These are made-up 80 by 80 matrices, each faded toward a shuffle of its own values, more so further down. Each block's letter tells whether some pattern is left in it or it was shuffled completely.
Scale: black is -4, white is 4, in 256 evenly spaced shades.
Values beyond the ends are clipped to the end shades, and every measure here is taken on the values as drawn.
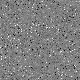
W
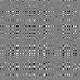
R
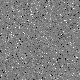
W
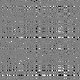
R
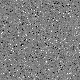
W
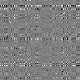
R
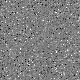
W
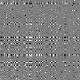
R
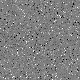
W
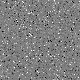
W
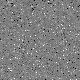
W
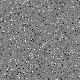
W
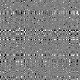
R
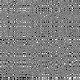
R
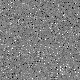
W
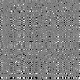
R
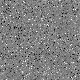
W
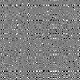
R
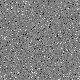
W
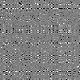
R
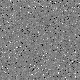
W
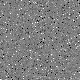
W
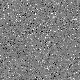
W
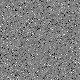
W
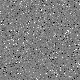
W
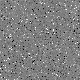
W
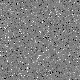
W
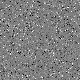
W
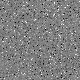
W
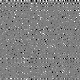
R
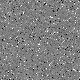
W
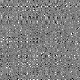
R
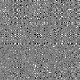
R
